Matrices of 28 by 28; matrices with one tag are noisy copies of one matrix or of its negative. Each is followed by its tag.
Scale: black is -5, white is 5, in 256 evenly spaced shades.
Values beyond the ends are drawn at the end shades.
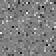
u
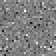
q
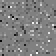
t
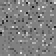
u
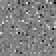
u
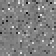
u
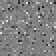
u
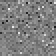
u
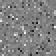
t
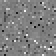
q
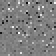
u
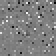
u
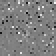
u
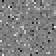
t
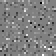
q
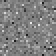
q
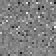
u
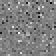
u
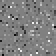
t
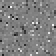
t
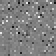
u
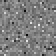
q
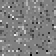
t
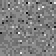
u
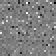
u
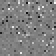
u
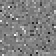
t
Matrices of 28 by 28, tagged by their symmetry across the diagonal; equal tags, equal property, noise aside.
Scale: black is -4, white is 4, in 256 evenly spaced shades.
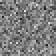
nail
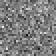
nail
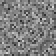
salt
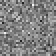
salt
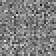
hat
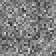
salt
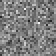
nail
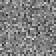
hat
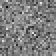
salt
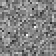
salt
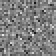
hat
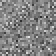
salt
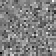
hat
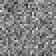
nail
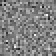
salt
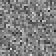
hat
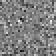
hat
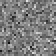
nail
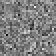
hat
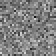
nail
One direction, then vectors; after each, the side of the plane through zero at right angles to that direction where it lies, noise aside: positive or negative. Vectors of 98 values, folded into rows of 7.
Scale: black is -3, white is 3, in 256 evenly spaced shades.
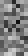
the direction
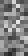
negative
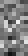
negative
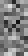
positive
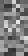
negative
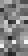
negative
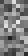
negative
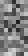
positive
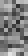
positive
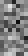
positive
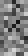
positive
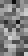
positive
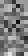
positive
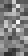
negative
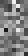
negative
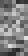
negative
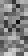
positive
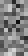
positive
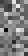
negative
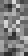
negative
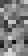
positive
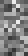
negative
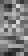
negative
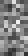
negative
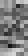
positive
